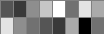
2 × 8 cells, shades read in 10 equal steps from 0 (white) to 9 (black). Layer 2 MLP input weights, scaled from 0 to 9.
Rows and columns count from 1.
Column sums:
7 11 9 8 7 8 10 8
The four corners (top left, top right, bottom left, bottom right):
6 3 1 5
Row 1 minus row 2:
5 3 -1 -4 -7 2 -8 -2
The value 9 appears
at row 2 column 7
